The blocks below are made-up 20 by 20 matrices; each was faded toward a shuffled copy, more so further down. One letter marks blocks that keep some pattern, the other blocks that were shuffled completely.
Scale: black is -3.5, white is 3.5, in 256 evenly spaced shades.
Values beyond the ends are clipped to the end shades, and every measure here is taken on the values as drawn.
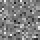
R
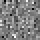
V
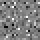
V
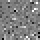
R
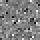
R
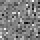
R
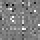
V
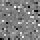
R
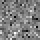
R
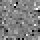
V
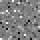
R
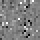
V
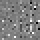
V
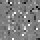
V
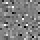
V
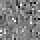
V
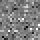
R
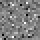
R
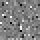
R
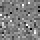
V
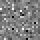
R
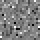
R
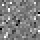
V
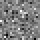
V
